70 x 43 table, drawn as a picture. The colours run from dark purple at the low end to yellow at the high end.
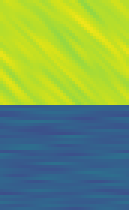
It is made of 2 by 1 panels. Panel 1,1: very high, slanting down to the right, faint in contrast. Panel 2,1: low, streaked across, faint in contrast.
